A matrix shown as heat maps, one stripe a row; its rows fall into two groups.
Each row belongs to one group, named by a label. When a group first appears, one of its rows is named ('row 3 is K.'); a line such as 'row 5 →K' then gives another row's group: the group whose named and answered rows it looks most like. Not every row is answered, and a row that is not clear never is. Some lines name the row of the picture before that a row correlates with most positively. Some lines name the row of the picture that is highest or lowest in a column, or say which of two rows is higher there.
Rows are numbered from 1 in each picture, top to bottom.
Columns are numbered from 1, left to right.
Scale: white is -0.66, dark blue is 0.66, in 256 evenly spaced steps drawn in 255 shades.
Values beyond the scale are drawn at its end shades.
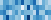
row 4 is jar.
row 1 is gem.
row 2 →jar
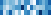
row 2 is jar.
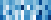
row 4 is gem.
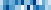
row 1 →gem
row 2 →jar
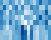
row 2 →gem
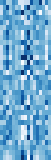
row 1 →gem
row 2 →jar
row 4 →jar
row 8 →jar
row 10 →jar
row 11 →jar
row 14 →jar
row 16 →jar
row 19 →gem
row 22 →jar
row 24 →jar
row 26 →jar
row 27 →jar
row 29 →gem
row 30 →gem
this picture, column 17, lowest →3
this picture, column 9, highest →12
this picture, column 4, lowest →12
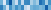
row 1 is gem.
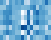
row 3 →jar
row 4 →jar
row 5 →jar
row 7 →jar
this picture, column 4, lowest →6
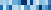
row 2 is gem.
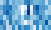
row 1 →jar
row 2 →jar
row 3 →jar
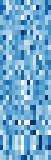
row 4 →jar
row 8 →gem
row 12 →gem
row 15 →gem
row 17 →jar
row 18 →jar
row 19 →jar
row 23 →gem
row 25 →gem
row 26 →jar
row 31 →jar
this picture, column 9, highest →32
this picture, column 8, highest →7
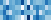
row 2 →jar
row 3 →gem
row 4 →jar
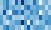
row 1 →gem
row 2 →jar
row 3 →gem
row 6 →jar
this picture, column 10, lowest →5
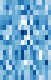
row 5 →jar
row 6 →gem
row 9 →jar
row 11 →gem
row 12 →gem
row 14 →gem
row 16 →gem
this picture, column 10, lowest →8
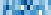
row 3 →gem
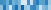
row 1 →jar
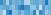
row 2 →gem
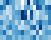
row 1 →jar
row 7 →gem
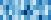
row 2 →jar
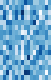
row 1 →jar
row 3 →gem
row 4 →gem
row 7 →jar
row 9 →jar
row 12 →jar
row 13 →gem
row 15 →jar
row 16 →gem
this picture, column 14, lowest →3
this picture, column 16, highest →2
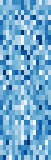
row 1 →gem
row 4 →gem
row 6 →jar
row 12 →jar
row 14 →jar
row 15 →gem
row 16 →jar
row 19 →jar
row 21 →jar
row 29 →jar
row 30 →gem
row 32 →gem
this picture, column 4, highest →18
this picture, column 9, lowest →21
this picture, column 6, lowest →25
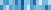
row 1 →gem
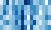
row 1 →jar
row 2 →gem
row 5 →gem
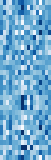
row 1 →gem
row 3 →gem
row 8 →gem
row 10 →jar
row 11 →gem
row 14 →jar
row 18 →jar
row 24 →jar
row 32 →gem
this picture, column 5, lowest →26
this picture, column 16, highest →27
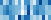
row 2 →jar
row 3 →jar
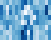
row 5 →jar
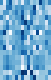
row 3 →gem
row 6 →jar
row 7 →gem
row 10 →gem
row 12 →jar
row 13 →jar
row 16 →gem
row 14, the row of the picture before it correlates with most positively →5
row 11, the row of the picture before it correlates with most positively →8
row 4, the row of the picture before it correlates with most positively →2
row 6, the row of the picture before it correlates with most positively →5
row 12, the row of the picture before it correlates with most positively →5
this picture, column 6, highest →16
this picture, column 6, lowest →1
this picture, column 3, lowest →4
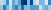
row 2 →gem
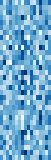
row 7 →gem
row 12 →gem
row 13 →gem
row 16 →gem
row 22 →gem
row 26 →jar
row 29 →gem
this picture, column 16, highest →8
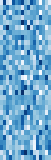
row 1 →gem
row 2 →jar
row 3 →gem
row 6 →jar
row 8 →gem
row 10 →gem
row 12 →gem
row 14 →gem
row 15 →gem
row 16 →jar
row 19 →gem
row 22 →jar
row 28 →gem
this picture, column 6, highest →19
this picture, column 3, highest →6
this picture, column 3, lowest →26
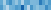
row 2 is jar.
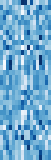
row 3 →jar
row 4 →gem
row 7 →jar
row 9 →gem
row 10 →jar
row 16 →jar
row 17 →jar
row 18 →jar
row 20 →jar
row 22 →gem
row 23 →jar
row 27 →gem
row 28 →gem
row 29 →jar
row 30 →jar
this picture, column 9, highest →1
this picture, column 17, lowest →28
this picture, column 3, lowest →11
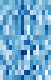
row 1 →gem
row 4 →gem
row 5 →gem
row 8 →jar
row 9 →jar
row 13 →gem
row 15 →jar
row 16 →gem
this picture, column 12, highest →14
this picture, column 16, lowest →15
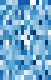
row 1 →gem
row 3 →gem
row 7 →gem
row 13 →gem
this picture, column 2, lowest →5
